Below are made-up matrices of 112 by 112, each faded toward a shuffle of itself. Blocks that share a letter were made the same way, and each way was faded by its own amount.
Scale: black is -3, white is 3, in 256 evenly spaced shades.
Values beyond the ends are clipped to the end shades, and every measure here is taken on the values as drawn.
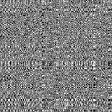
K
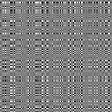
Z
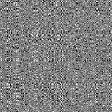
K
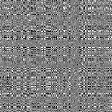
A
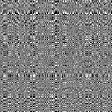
A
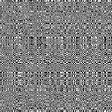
A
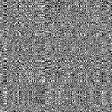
K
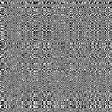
A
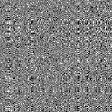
K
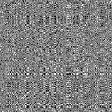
K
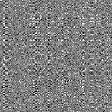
K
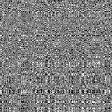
K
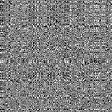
K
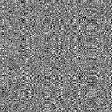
K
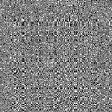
K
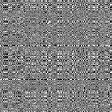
A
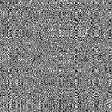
K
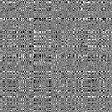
A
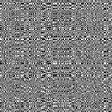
A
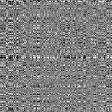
A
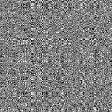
K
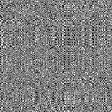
K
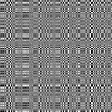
Z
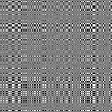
Z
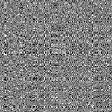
K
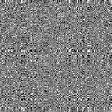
K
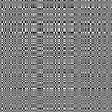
Z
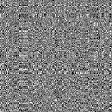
K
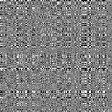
A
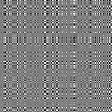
Z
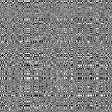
A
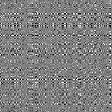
A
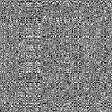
K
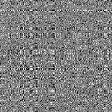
K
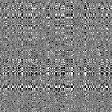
A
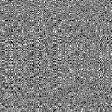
K
